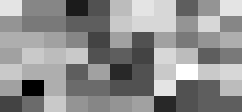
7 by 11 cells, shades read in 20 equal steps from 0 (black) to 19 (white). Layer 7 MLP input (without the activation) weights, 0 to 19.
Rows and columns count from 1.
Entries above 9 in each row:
8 7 8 6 8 4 5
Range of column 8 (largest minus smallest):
14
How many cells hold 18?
0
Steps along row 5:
down same down up down up up up down up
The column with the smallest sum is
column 5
